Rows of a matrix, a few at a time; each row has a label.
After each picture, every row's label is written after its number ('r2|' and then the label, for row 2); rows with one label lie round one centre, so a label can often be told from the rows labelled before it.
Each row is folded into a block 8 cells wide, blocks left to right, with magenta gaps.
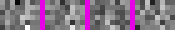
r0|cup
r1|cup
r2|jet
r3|cup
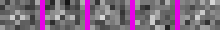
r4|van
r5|van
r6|van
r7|jet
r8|jet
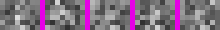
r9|jet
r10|van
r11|jet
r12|jet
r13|jet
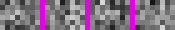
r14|van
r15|cup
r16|van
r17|cup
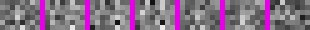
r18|jet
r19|cup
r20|cup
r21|cup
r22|jet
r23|jet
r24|van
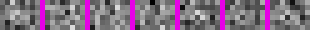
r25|van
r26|cup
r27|cup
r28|cup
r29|van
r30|van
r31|van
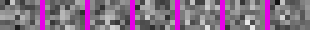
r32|van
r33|jet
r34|jet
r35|van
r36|cup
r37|cup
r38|van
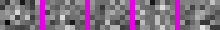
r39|van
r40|jet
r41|jet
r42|cup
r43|jet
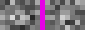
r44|van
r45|jet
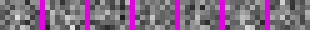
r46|jet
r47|cup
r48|van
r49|jet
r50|jet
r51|jet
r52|van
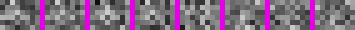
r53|van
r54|van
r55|van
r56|van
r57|cup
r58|jet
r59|jet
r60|jet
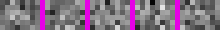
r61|van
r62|jet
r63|cup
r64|cup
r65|van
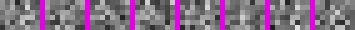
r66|cup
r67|jet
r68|van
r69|van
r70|cup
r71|jet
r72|cup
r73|jet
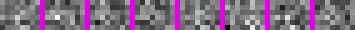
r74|jet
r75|van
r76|van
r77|van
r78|jet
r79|cup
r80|jet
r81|van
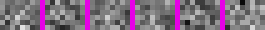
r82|jet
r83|van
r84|jet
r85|jet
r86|van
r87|cup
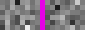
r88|cup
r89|jet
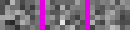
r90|van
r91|jet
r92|jet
